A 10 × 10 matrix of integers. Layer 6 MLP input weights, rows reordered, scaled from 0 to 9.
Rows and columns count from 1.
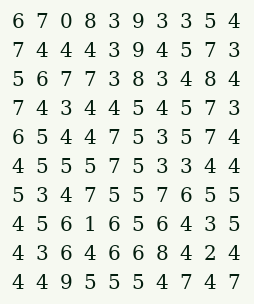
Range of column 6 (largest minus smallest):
4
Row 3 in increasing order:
3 3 4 4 5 6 7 7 8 8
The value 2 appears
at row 9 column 9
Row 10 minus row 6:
0 -1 4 0 -2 0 1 4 0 3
